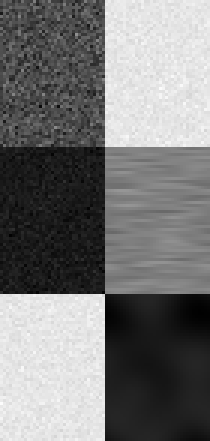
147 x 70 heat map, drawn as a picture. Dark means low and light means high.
The table splits into 3 rows of 2 panels. Panel 1,1: low, fine-grained. Panel 1,2: very high, fine-grained, faint in contrast. Panel 2,1: very low, fine-grained, faint in contrast. Panel 2,2: middling, streaked across, faint in contrast. Panel 3,1: very high, fine-grained, faint in contrast. Panel 3,2: very low, smooth, faint in contrast.
